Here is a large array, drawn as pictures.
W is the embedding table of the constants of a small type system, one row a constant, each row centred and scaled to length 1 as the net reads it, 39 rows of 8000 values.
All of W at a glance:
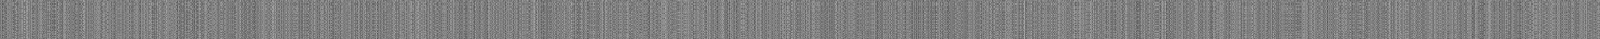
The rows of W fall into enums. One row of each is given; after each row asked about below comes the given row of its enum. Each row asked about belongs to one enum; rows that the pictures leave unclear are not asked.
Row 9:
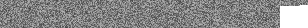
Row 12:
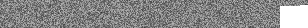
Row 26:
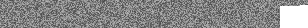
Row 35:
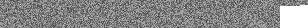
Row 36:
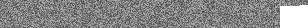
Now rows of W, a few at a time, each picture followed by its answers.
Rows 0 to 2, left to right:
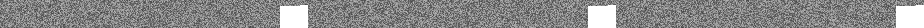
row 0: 12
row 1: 26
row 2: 9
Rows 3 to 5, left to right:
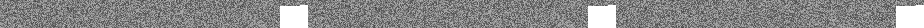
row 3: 35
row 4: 35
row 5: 9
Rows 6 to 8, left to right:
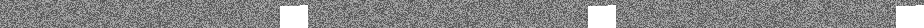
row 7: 26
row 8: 36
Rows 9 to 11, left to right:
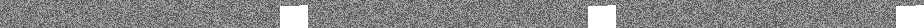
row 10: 26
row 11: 26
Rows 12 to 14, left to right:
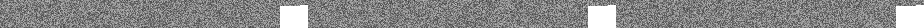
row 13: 36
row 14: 35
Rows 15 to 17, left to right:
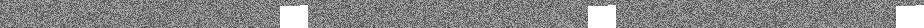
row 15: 12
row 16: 35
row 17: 26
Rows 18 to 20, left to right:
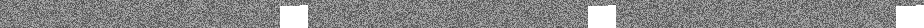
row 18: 36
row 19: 12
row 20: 35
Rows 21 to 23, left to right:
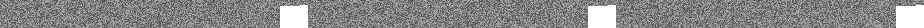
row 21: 26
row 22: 26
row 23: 35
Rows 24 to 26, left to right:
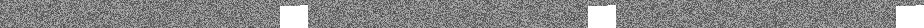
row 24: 12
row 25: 9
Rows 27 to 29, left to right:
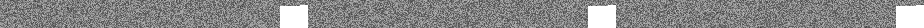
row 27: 35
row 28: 26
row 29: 12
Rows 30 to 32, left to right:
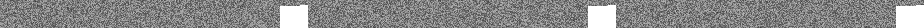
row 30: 35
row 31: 9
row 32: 12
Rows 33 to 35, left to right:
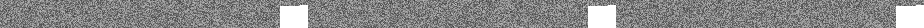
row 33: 9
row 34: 36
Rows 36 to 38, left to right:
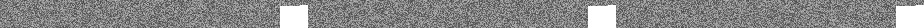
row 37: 26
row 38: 9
